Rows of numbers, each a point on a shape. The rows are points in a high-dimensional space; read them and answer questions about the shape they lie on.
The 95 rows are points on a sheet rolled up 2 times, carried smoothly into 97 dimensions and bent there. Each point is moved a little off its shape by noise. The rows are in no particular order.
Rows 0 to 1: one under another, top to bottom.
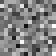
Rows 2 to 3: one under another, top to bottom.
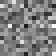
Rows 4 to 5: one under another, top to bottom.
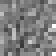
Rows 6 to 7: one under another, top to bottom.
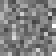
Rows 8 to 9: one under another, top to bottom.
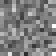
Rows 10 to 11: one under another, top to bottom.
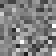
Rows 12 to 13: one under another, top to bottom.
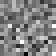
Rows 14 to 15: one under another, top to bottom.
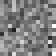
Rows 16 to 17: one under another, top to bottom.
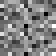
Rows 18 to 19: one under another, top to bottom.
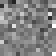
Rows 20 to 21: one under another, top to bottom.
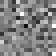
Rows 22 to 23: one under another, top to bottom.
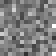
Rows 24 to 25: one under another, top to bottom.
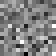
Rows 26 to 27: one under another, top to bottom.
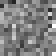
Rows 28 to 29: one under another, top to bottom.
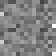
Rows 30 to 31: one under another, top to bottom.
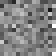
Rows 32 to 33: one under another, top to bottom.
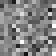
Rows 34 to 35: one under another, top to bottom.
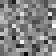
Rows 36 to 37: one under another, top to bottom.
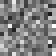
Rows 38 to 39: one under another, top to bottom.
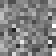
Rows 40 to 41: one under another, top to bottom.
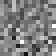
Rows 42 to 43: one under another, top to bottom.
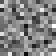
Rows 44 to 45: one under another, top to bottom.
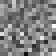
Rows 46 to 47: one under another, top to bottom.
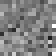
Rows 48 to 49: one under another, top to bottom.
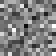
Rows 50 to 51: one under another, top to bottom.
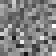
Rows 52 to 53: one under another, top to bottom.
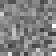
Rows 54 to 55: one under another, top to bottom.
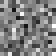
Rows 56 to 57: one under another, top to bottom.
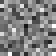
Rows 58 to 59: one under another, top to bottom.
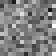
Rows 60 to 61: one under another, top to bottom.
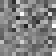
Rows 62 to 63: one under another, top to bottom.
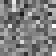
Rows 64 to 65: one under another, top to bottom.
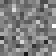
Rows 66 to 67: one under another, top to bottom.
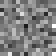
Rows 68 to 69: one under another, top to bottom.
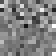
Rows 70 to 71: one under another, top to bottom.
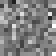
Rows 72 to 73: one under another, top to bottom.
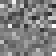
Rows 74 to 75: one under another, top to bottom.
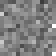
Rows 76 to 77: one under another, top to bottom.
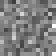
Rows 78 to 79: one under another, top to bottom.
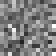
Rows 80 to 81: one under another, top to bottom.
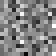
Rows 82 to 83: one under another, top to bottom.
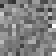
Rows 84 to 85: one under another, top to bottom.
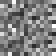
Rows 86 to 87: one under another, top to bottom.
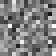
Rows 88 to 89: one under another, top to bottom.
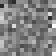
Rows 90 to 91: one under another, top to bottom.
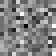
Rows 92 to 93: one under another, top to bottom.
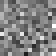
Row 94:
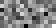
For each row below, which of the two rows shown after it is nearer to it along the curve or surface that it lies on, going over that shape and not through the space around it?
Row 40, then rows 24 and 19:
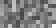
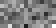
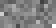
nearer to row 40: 24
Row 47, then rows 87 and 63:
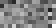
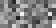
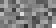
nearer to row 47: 87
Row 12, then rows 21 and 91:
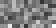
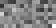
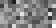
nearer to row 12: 21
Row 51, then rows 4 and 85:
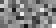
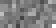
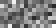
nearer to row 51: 85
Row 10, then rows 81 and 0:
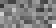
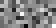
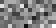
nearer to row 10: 81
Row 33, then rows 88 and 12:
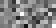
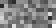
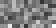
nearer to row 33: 88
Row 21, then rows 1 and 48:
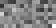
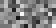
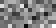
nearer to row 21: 1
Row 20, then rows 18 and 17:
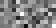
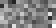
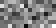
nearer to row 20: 18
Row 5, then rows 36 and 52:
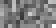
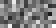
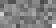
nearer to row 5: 52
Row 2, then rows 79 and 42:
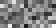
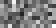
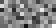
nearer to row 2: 79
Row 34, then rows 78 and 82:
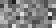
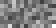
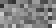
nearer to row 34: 82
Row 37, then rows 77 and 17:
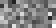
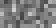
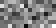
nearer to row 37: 77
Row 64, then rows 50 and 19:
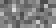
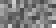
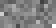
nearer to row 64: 50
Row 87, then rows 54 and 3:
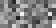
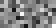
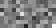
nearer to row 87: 54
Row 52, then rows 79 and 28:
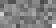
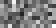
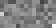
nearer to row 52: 28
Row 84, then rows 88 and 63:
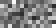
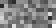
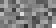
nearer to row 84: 88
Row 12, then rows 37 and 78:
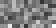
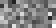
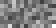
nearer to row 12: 78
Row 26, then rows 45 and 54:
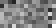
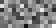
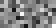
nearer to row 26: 54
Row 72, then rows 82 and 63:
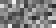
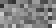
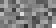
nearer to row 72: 82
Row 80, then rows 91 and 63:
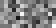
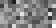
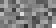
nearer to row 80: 91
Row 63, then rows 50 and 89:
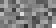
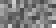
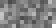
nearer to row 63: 89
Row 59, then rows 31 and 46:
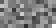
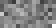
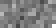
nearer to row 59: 31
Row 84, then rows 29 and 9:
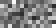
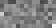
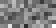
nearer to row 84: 9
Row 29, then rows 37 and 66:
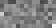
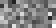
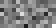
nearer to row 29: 66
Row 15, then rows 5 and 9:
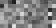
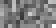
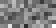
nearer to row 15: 5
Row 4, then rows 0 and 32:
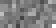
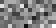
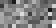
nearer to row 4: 32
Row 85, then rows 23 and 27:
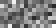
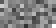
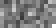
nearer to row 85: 27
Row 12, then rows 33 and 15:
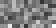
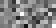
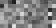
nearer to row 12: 15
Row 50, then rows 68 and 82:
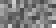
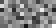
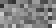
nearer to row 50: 82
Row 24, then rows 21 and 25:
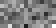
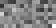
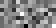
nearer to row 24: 21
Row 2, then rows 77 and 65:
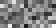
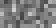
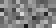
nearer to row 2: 77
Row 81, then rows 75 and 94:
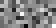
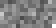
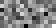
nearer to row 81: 94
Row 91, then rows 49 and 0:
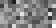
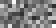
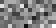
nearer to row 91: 0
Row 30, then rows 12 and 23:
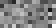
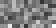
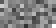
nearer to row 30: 12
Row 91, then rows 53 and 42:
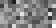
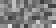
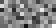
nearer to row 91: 42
